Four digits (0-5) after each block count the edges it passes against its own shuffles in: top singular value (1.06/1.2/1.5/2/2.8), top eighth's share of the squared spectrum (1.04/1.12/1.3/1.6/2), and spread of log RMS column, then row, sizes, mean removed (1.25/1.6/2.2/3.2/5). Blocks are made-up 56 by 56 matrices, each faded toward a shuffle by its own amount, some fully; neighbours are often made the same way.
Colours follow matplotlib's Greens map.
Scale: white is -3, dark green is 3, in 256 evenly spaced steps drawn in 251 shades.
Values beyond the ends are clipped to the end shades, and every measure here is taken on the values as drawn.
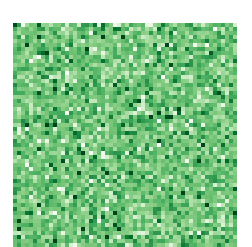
2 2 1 0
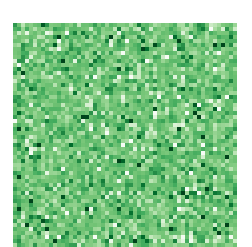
2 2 1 0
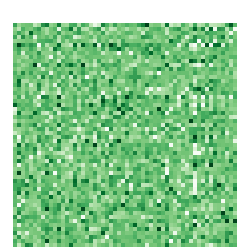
3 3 2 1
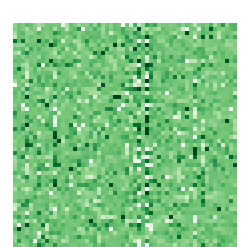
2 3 2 0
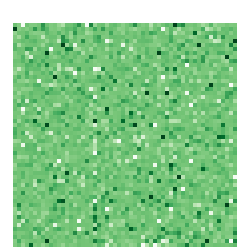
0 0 0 0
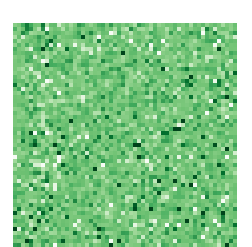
0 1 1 0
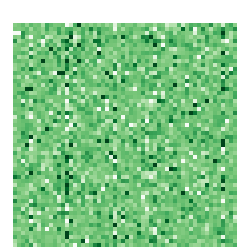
2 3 2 0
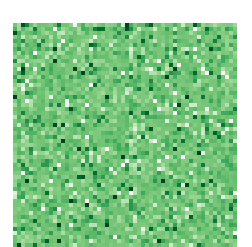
0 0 0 0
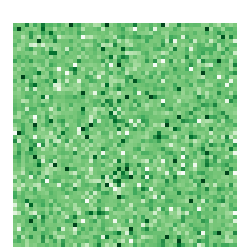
0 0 0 0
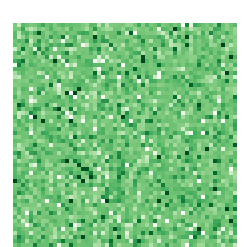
1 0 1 0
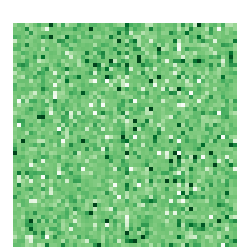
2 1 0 0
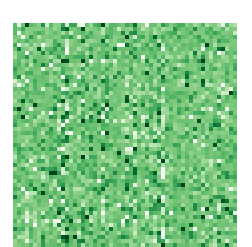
2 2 2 0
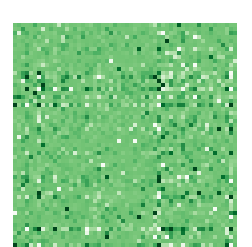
4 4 2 2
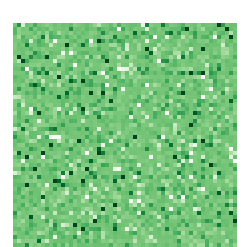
0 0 0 0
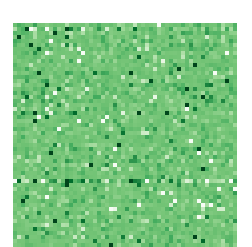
2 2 0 0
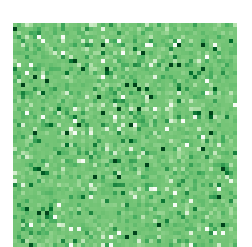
0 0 0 0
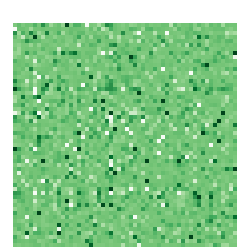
2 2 1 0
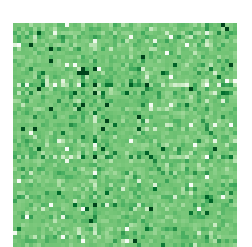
3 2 1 1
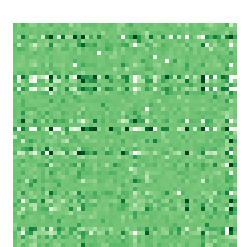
4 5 3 3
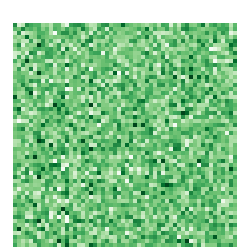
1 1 2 0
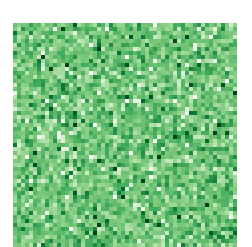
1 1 0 0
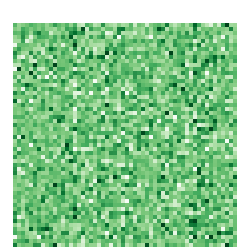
0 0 1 0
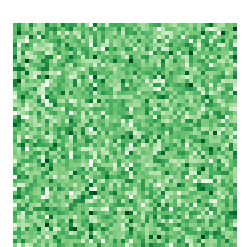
1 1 3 0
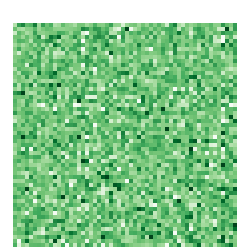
1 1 1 0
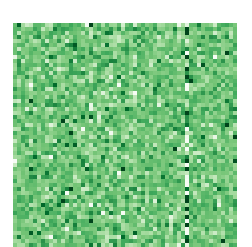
2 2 2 0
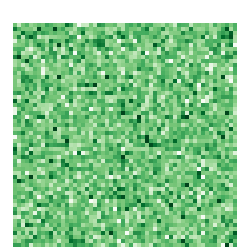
1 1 0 0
